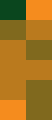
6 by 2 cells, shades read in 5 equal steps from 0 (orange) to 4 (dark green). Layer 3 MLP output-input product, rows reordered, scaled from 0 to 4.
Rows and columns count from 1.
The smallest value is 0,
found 2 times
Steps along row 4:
same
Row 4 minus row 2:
-1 0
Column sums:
9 8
